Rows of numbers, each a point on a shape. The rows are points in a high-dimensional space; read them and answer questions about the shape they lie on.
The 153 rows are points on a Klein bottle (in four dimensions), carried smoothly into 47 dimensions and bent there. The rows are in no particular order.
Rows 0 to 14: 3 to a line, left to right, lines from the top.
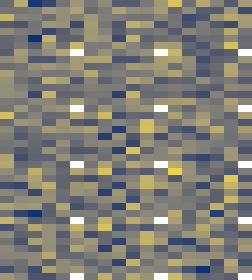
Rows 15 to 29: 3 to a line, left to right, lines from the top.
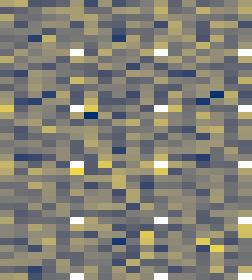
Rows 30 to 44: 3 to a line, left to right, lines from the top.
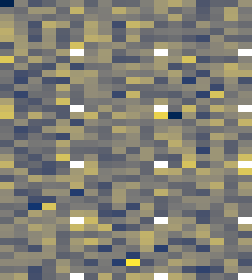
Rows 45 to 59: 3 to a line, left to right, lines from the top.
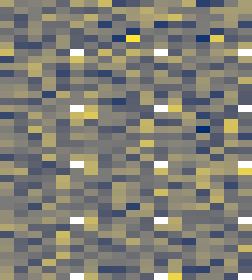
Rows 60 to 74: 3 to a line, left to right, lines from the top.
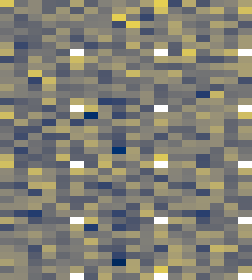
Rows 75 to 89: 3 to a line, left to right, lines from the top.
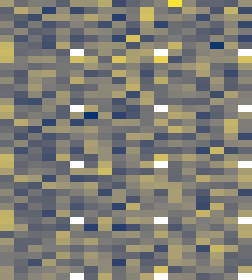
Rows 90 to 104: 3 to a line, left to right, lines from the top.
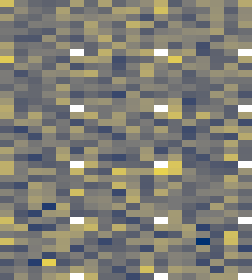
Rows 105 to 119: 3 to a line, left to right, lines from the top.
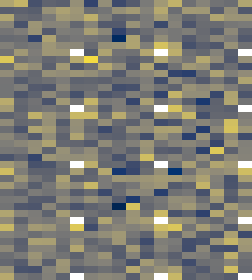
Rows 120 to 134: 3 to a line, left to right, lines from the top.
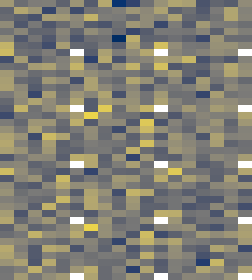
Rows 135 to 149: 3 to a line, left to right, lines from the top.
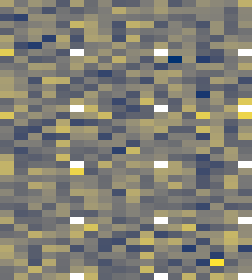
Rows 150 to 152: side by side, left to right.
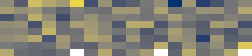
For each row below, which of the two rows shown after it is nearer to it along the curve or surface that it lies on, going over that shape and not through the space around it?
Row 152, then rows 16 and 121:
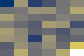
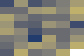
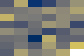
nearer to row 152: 121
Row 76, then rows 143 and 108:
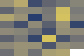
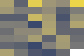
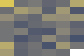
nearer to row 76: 108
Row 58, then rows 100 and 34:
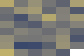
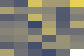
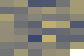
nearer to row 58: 100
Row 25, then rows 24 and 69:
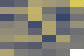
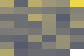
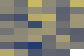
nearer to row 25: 24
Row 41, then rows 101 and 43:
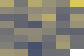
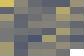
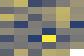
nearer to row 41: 101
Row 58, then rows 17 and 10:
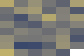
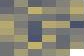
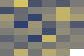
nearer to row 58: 10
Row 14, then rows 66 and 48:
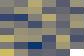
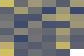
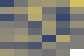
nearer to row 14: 66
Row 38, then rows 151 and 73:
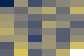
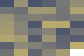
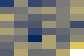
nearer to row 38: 73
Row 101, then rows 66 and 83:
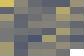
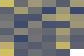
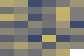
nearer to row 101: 83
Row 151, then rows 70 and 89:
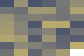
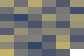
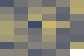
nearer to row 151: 89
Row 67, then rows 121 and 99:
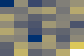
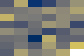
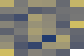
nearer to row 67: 121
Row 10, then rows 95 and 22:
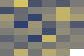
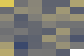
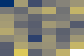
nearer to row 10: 95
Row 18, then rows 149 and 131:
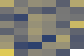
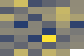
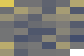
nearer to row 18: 131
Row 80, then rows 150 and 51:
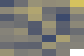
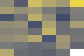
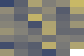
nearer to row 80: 150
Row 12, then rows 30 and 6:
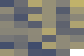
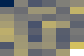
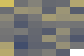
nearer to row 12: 30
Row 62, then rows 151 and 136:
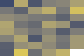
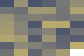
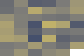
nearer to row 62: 136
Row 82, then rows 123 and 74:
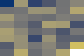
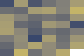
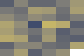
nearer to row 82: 74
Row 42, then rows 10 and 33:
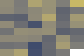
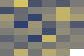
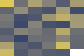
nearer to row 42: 33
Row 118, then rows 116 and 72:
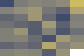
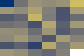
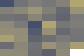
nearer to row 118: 72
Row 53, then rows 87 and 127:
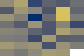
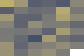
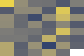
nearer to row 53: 127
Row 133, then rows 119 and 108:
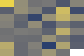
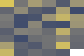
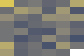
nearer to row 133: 119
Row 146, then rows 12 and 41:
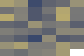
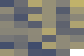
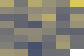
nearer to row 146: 41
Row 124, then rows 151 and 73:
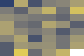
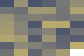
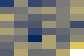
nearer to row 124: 73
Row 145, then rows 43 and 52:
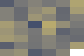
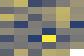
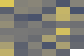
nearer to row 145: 43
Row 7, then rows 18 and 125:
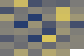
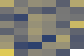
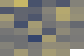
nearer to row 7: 125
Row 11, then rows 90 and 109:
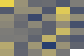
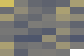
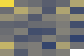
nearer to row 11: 109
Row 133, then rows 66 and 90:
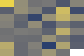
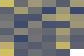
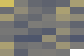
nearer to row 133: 66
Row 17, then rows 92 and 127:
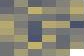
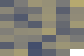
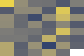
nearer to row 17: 92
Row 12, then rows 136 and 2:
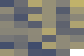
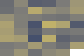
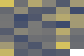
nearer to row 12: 136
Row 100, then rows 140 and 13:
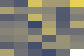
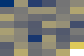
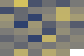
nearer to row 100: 140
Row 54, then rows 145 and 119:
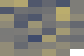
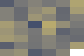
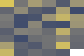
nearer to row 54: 119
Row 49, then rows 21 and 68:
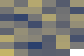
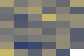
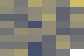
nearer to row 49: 21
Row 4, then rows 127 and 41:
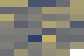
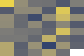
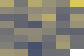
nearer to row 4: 127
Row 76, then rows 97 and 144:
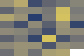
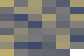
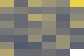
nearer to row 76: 97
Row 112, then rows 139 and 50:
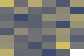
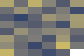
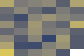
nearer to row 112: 139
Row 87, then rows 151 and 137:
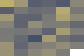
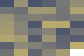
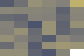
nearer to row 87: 151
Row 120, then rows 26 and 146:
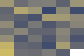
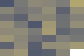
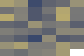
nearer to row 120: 146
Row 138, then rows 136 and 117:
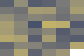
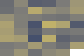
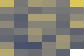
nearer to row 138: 136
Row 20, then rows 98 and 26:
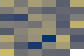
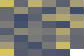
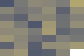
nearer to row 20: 98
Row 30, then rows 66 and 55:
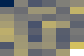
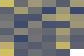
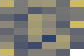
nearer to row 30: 55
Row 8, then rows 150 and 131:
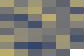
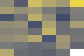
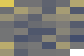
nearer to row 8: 131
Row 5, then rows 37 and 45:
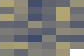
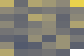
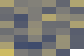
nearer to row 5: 45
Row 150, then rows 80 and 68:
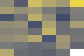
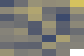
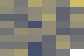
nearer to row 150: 80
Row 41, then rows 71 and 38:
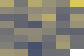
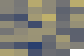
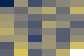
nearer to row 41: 71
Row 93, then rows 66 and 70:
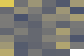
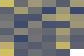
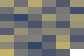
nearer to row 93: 70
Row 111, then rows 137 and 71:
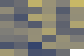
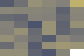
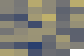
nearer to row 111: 71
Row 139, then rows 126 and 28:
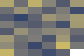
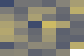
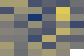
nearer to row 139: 28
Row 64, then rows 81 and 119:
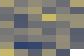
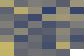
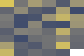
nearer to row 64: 81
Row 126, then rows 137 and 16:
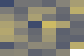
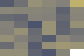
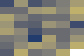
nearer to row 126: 137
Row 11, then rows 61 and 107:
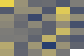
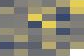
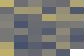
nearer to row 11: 107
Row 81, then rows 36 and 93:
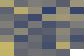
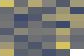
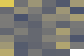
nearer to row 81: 36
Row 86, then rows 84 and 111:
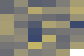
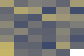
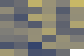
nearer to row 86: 111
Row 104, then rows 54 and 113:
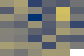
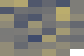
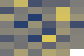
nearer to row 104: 113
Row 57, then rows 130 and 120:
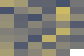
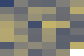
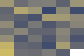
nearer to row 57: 120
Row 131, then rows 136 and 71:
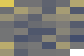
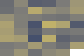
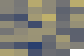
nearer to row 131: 71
